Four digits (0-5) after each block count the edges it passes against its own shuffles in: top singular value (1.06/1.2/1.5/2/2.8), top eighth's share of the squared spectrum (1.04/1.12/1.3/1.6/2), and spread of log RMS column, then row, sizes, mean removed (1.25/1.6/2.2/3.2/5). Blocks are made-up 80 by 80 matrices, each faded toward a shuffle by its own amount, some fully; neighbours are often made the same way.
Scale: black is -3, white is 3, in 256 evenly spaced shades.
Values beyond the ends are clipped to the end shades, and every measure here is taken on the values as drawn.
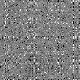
4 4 3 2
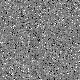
2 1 0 0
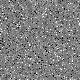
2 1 0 0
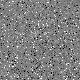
1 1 0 0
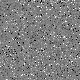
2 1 0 0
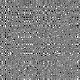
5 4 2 3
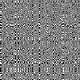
5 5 4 3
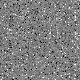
3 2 1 0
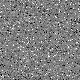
1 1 0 0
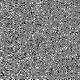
3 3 1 1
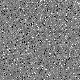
2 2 1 0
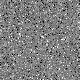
2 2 0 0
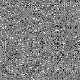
4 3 1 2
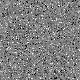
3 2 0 0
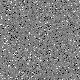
2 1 0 0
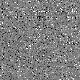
2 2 1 2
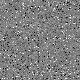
2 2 1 1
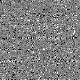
3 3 2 2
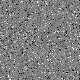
0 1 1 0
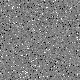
0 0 0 0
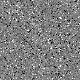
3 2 1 1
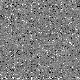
2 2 1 2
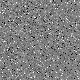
0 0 0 0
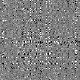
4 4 3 3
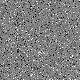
1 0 0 0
